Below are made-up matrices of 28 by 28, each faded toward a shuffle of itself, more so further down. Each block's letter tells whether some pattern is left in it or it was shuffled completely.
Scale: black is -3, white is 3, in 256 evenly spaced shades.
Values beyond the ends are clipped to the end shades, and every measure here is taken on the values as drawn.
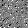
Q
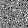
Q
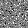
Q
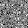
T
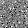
Q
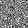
Q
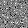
Q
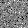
Q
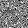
Q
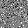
T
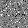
Q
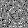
T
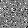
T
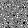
T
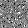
Q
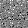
T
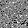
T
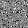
T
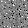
Q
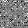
T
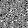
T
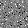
Q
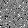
Q
